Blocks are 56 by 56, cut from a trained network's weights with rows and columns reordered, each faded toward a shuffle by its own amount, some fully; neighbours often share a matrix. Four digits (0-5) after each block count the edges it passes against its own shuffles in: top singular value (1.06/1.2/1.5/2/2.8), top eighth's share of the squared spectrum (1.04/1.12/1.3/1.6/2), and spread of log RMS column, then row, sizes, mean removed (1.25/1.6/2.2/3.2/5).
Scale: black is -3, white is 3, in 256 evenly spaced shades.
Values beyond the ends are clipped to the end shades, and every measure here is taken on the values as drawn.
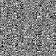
3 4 2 2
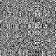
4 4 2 2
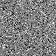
0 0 0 0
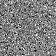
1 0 0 0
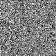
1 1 0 0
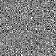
3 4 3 2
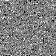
2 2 0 1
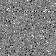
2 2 0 0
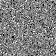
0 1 0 0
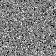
2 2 0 0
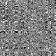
4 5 3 2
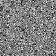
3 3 1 0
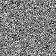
2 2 1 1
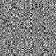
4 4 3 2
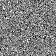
0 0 0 0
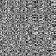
4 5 3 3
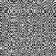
4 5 3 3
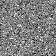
1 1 0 0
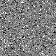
2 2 1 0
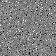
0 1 0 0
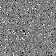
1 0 0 0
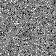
0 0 0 0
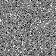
0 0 0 0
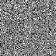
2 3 2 1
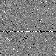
3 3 0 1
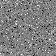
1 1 0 0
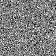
1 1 0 0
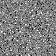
0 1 0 0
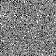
3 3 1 1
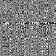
3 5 3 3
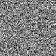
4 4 2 1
